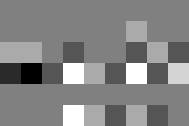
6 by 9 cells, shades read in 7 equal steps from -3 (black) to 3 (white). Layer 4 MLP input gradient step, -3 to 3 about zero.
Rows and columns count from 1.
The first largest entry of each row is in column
1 7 1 4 1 4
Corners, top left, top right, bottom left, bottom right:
0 0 0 0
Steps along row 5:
same same same same same same same same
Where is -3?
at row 4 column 2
